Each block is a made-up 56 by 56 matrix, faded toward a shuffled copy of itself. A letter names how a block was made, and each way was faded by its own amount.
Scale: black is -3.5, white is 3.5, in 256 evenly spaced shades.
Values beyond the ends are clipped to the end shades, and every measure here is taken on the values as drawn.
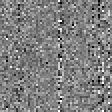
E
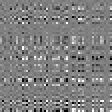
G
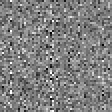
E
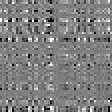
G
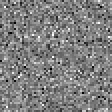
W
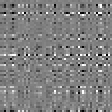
G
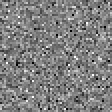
W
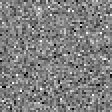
W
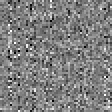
E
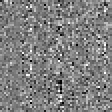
E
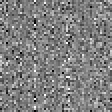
E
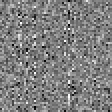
E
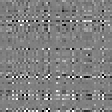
G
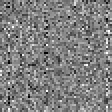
E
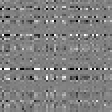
G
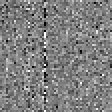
E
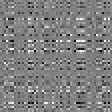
G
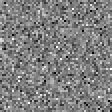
W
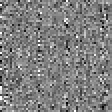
E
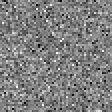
W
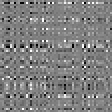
G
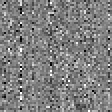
E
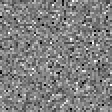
W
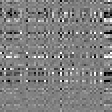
G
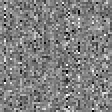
E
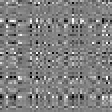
G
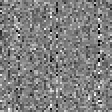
E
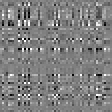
G
